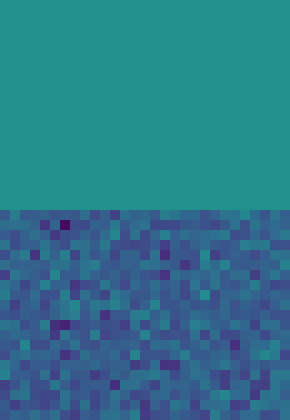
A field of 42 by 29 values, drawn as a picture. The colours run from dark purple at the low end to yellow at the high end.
The table splits into 2 rows of 1 panel. Panel 1,1: middling, flat. Panel 2,1: low, fine-grained.
